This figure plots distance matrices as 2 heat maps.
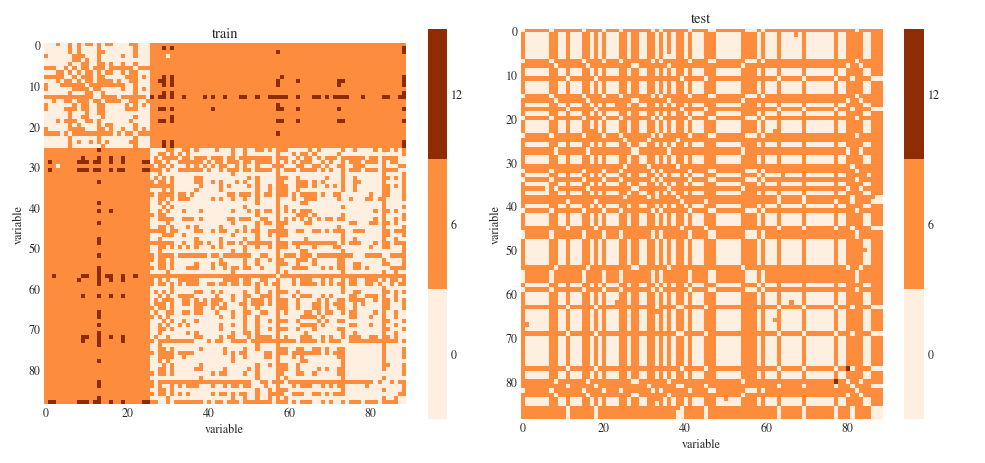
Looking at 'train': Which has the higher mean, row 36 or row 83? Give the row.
83
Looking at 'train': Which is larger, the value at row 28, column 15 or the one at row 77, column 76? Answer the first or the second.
the first
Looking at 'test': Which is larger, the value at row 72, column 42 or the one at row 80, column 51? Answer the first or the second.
the second
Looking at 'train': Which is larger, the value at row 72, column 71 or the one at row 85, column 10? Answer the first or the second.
the second
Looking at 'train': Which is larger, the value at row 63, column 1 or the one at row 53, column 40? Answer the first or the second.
the first
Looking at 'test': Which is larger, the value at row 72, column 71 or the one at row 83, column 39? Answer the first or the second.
the second
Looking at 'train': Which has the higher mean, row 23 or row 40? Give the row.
23
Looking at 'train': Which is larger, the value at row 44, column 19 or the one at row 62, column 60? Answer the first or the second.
the first
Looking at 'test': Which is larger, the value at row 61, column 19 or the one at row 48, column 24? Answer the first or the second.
the second
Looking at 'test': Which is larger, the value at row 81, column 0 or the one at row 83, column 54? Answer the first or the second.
the first
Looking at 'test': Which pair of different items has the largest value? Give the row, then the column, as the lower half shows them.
80, 77
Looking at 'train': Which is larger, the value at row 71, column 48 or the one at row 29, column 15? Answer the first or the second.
the second
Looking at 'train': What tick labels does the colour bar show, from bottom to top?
0, 6, 12
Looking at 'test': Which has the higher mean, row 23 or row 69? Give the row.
69
